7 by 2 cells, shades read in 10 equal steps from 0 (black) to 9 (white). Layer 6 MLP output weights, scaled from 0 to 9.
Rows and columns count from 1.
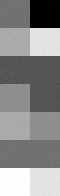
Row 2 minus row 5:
0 3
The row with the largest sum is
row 7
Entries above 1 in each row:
1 2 2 2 2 2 2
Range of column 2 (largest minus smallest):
8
